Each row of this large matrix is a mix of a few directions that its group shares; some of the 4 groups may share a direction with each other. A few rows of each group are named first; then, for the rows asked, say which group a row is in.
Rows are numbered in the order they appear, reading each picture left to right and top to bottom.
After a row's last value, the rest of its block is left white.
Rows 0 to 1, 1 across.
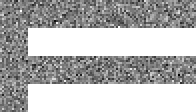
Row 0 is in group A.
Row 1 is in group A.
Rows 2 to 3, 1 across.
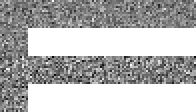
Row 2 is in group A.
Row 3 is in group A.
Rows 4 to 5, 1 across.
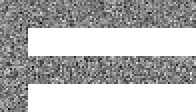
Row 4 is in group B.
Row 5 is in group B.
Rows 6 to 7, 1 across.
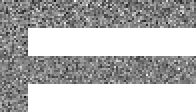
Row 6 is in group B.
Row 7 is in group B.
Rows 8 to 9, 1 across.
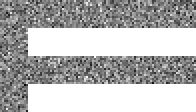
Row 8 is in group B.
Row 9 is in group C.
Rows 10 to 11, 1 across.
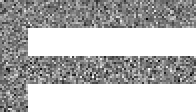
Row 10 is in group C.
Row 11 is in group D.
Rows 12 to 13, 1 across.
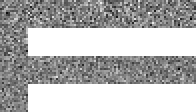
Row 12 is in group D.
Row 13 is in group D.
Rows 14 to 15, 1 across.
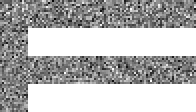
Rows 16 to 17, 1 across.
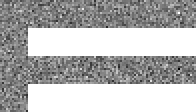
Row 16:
D
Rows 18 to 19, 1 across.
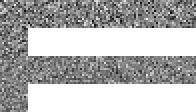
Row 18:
C
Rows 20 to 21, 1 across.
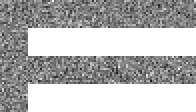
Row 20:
A
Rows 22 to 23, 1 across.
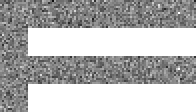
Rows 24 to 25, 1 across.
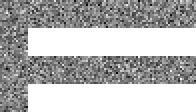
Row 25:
B
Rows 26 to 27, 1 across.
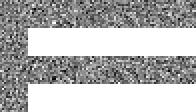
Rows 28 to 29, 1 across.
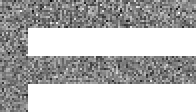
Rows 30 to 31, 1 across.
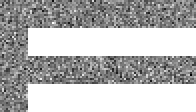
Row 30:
A
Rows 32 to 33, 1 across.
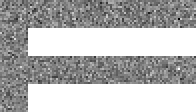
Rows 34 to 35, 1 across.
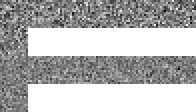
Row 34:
B
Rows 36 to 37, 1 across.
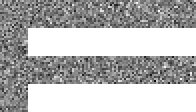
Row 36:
B
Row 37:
B
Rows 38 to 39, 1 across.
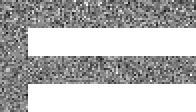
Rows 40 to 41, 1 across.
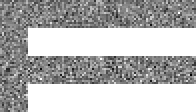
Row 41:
B
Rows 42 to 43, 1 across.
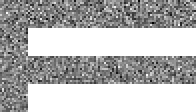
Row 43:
C
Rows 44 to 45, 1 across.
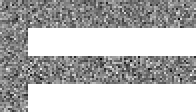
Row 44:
A
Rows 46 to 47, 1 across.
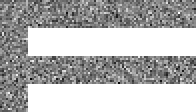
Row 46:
A
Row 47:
A
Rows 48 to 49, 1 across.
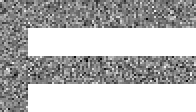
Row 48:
C
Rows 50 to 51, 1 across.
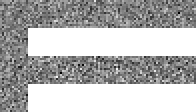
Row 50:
C
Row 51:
D
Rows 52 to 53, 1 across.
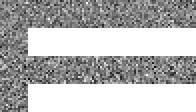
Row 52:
B
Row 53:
C
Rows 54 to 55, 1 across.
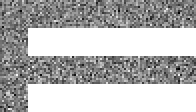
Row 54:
A
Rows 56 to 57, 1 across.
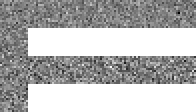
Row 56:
B
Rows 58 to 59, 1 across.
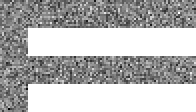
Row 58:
C
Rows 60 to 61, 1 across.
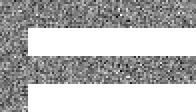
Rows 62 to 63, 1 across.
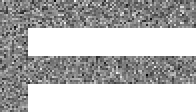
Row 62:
B
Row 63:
C
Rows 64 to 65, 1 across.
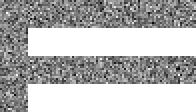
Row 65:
A
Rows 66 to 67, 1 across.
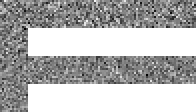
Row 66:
C
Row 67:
C
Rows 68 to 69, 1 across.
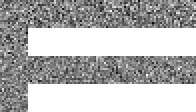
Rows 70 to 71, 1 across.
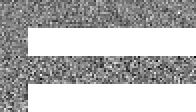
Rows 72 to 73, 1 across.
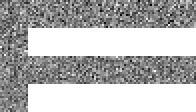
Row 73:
D
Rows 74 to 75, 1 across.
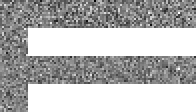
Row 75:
D
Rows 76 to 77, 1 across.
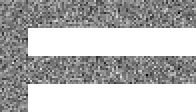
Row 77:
C
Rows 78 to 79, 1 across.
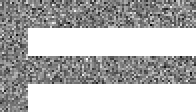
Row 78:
A
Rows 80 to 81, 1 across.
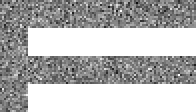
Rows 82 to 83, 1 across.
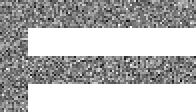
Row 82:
B
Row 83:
A
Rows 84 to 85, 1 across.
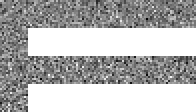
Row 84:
C
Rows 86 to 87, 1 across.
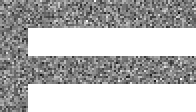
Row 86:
C
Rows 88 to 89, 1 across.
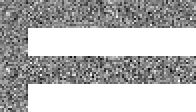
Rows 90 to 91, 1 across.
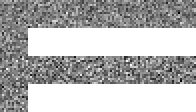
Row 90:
A
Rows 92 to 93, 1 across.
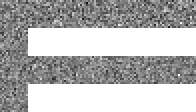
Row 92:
B
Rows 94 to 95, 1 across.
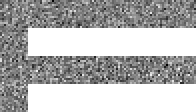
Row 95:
A
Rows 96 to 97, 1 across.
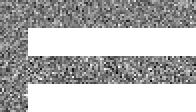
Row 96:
B
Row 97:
A
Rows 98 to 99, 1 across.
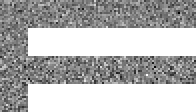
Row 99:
C
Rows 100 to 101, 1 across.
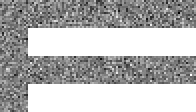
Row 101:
B
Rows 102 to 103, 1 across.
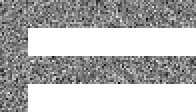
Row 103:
A
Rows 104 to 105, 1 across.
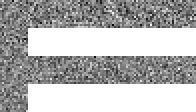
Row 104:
D
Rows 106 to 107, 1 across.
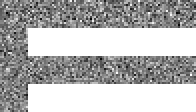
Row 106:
D
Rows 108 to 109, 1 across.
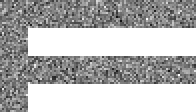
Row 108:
C
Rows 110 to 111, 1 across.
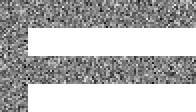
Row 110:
B
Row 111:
C
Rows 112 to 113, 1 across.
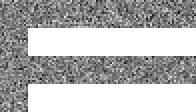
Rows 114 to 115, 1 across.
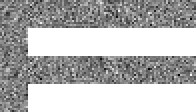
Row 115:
A
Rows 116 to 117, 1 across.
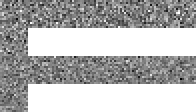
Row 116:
A
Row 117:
B
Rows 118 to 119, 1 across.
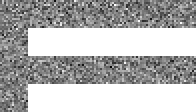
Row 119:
D
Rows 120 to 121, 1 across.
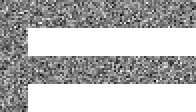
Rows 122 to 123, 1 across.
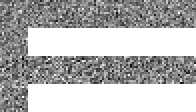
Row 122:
D
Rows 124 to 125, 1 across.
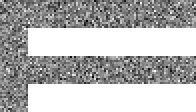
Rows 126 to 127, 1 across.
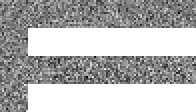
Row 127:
C
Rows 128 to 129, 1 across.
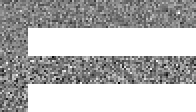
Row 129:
A
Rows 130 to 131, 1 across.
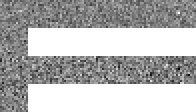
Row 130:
B
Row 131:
A
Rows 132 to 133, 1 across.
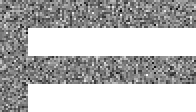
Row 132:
B
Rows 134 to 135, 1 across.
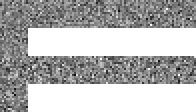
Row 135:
A
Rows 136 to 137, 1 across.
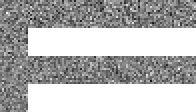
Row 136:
A
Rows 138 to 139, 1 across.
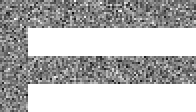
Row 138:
B
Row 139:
A
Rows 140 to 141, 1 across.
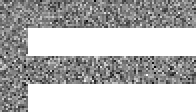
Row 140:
C
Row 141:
C
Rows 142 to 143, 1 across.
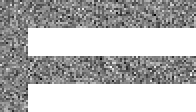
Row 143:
D
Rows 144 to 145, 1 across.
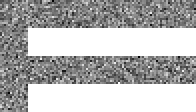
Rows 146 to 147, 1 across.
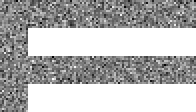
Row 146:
B
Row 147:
A
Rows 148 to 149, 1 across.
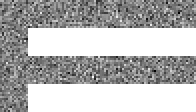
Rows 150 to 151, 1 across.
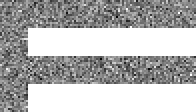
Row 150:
B
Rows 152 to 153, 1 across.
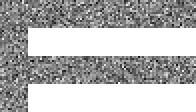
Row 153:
A
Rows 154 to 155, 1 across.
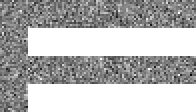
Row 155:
A
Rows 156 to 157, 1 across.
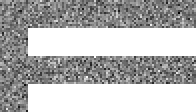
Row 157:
C
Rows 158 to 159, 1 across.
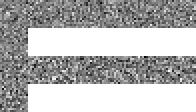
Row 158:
B
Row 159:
A
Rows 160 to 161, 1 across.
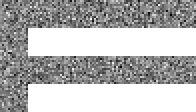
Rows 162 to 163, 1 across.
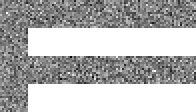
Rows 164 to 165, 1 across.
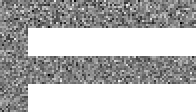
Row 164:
B
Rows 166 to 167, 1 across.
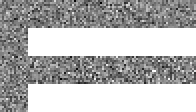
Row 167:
D
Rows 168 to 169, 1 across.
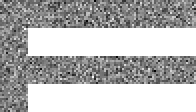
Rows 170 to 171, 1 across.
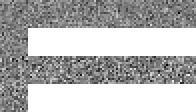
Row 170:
A
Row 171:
A
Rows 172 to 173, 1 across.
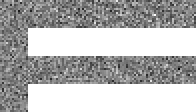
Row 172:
D
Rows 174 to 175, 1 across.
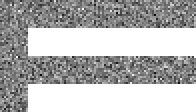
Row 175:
B
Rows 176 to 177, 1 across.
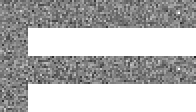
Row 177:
A
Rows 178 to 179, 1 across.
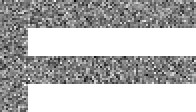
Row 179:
C
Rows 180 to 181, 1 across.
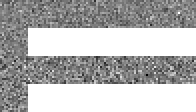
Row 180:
A
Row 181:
C
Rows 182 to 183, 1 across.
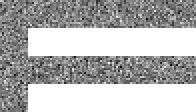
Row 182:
C
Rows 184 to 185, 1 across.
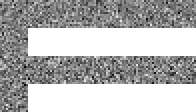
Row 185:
C
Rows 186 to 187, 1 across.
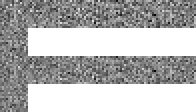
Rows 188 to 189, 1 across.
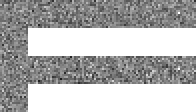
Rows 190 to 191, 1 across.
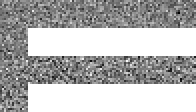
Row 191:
A
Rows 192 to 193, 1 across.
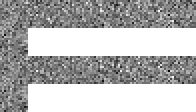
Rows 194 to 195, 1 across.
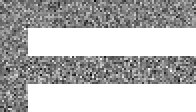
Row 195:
D
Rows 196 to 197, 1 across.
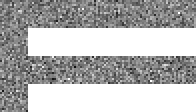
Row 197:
A
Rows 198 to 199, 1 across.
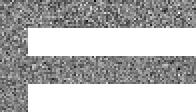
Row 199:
A
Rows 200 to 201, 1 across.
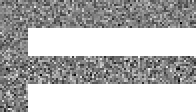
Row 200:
B
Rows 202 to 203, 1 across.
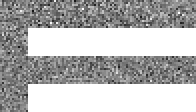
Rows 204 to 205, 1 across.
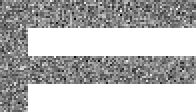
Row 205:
B
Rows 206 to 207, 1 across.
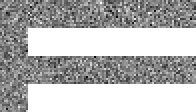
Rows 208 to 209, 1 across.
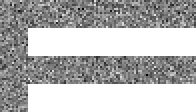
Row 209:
C
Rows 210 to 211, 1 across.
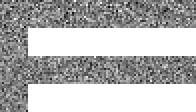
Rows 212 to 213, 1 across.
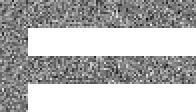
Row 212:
C
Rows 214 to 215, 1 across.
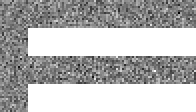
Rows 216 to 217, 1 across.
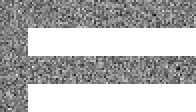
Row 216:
D
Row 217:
A
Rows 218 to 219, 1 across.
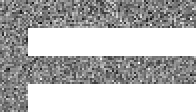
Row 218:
B
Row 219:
A
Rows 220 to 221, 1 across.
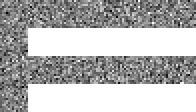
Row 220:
B
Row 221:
A
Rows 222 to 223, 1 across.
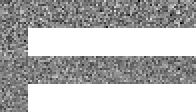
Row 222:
B
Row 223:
A
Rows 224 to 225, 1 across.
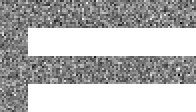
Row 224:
B
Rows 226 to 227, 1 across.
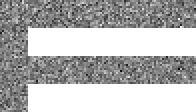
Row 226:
A
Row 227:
B
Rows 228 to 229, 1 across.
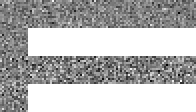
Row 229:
A
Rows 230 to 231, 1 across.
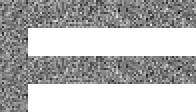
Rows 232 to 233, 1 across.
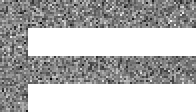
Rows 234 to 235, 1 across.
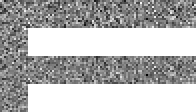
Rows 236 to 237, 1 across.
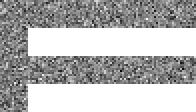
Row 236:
C
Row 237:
B
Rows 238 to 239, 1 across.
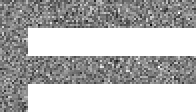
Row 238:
C
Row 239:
B
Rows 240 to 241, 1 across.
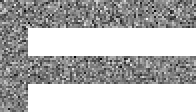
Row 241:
B
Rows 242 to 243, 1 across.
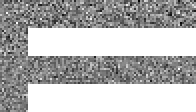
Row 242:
A
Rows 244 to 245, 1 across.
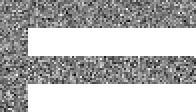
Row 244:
B
